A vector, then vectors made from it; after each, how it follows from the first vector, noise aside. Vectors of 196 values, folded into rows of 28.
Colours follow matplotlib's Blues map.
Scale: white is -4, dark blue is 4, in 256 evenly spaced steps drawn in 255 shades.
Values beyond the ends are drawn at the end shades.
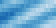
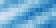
negated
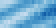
reversed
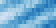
negated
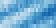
reversed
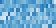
sign-scrambled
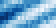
scaled up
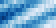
scaled up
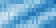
negated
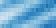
negated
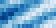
scaled up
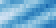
negated
